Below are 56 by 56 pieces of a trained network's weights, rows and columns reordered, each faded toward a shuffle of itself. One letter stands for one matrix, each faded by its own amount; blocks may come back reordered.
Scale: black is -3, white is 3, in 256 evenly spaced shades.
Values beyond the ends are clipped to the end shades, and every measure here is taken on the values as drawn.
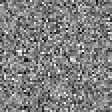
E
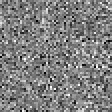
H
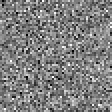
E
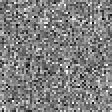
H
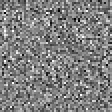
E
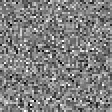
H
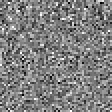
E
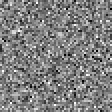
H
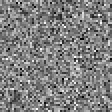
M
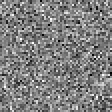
M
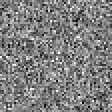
M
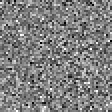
E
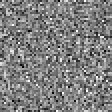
E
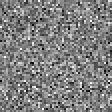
H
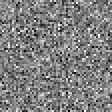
H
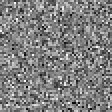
M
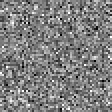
E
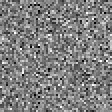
E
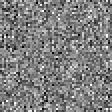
E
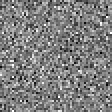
E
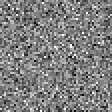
H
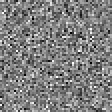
E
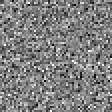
H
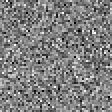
M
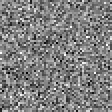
M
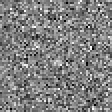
E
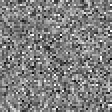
E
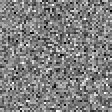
M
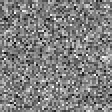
M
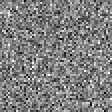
M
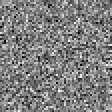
M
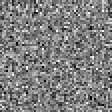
E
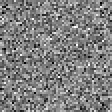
M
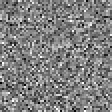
H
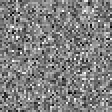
H
